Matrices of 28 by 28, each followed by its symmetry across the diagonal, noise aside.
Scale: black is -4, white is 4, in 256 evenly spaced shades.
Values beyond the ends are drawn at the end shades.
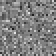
antisymmetric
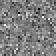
neither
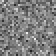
neither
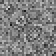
symmetric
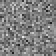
neither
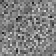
symmetric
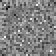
symmetric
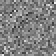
symmetric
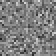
antisymmetric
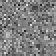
antisymmetric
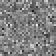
neither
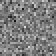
neither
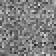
antisymmetric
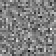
antisymmetric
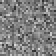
antisymmetric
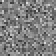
antisymmetric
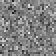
neither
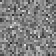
neither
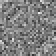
symmetric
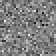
neither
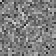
symmetric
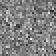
neither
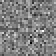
antisymmetric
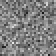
antisymmetric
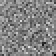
symmetric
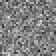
neither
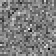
symmetric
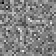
symmetric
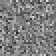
antisymmetric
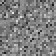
symmetric
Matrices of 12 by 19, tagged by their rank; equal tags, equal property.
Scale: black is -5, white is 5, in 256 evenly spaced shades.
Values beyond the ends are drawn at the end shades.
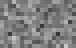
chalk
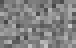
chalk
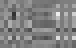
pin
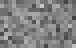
chalk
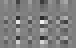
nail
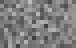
chalk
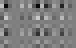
nail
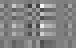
nail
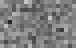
chalk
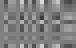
nail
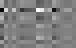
nail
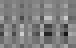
nail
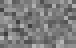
chalk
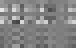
pin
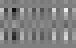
nail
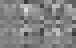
pin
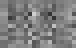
pin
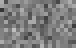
chalk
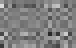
pin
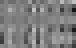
pin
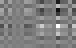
nail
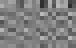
pin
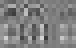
pin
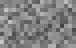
chalk
